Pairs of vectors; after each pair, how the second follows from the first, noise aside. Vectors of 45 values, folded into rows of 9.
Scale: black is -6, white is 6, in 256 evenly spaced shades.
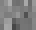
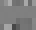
partly zeroed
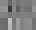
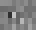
shuffled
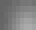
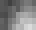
scaled up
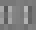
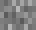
shuffled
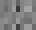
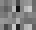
scaled up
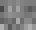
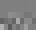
partly zeroed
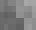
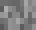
shuffled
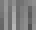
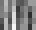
scaled up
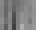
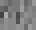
shuffled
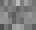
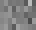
shuffled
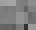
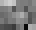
scaled up
